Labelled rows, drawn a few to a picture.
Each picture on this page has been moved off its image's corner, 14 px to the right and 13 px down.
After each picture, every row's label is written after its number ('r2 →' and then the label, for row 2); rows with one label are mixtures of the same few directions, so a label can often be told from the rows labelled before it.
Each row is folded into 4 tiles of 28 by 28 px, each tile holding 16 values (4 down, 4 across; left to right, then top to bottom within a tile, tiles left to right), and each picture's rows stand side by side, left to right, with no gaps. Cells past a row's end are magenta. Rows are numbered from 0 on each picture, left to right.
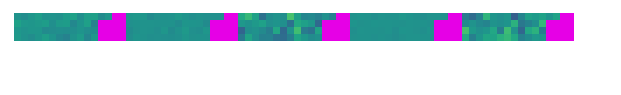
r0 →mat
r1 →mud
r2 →mud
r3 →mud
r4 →mud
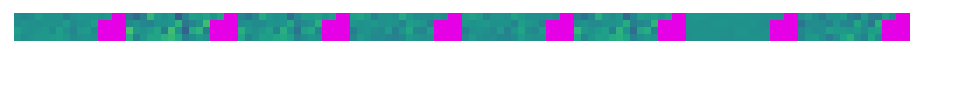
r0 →mud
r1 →mud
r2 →mud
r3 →mud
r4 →mud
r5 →mud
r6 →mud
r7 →mat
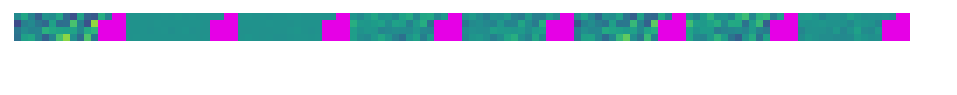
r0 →mat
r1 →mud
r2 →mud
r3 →mat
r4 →mat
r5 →mat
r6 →mat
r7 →mud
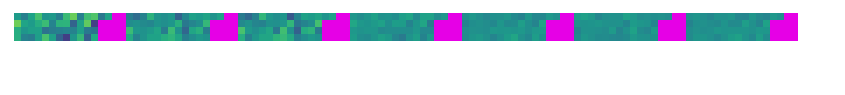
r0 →mat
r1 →mud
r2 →mud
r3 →mat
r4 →mat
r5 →mud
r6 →mat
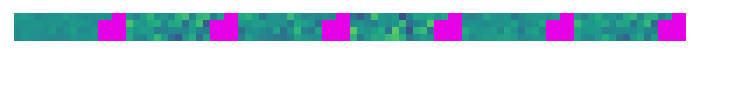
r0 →mud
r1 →mat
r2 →mud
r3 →mud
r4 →mud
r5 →mat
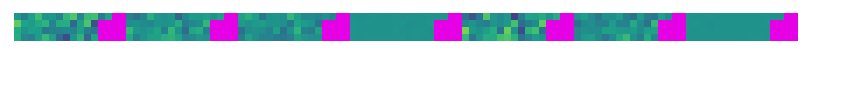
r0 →mat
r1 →mud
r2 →mud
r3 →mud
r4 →mud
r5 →mat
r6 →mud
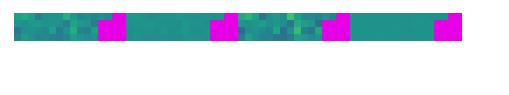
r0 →mud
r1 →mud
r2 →mud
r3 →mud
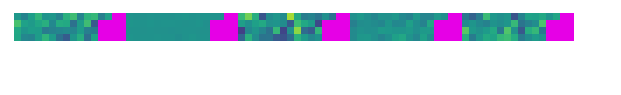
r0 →mat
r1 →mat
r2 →mud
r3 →mat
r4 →mud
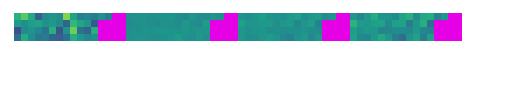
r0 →mud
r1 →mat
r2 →mat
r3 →mat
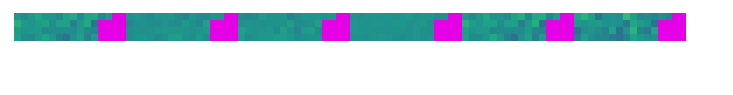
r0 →mat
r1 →mat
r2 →mud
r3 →mat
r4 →mat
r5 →mud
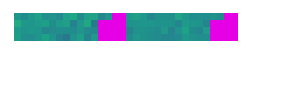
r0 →mat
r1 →mud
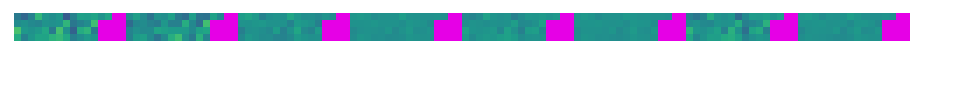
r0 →mud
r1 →mat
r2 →mud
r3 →mud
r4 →mud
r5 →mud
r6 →mud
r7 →mud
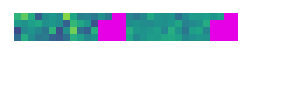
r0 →mud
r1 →mud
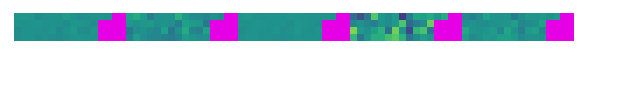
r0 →mud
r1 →mud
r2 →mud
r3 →mud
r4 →mud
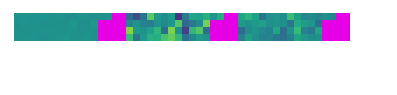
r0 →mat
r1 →mud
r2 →mud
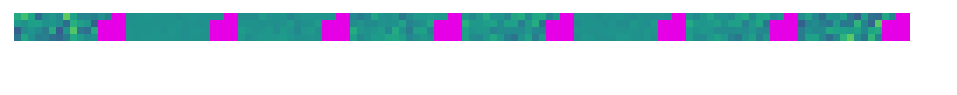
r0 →mud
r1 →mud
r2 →mud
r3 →mud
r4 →mat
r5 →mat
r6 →mat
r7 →mat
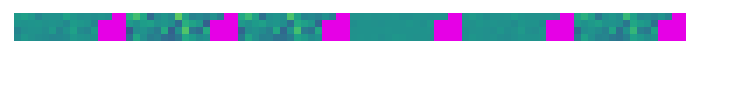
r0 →mud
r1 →mud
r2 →mud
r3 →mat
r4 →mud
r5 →mud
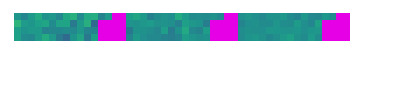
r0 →mat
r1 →mud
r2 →mat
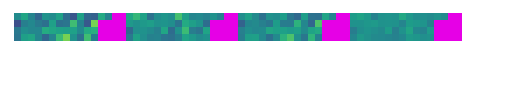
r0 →mat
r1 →mud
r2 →mat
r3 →mud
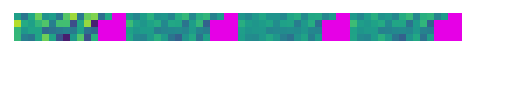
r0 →mat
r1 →mat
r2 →mat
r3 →mat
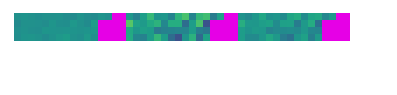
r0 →mat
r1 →mat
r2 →mat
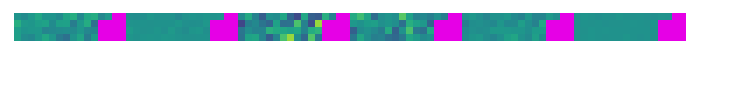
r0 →mat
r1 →mud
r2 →mat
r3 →mud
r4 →mat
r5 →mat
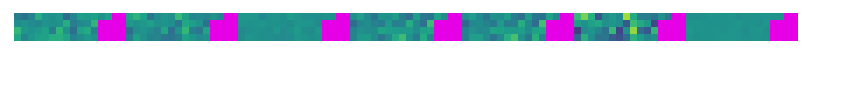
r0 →mud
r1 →mud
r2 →mud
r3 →mat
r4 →mat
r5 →mud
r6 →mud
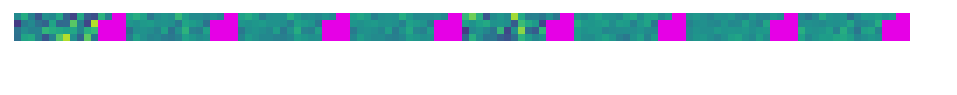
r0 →mat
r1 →mud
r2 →mud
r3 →mud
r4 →mud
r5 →mat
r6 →mat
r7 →mud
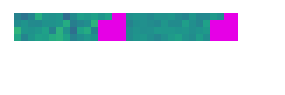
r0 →mud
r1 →mat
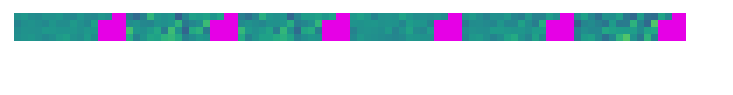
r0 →mat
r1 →mud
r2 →mud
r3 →mud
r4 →mat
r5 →mat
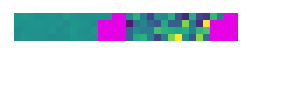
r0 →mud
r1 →mat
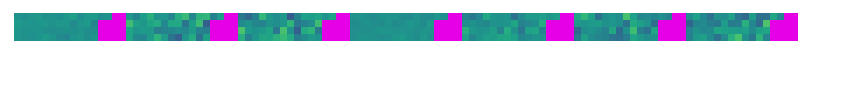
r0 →mat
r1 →mat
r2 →mud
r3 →mat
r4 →mud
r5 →mud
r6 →mat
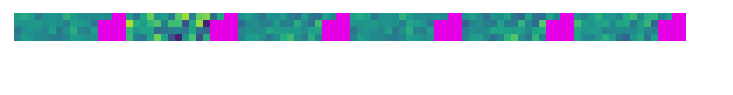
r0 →mud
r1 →mat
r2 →mat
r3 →mud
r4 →mat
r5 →mat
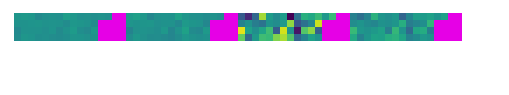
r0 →mud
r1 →mud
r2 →mud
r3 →mud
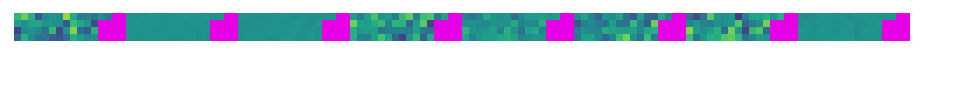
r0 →mud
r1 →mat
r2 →mat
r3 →mat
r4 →mud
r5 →mat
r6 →mud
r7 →mud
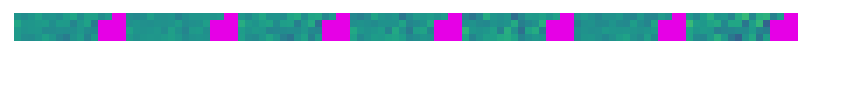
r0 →mat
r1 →mud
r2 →mat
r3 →mud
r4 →mud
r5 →mat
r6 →mat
